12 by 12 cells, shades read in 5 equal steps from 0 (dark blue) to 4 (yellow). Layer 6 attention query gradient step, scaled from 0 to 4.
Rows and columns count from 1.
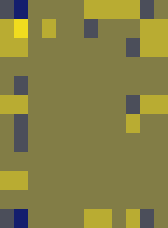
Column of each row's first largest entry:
7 2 1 1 1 1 10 1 1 1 1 7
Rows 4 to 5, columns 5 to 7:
2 2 2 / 2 2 2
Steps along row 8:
down up same same same same same same same same same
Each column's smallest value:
1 0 2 2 2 2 1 2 2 1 1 2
